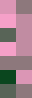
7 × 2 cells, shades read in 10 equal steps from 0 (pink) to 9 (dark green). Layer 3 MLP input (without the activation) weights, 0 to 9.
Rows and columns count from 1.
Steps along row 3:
down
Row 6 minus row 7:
3 -3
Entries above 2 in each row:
1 0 1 0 2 1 2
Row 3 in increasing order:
2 6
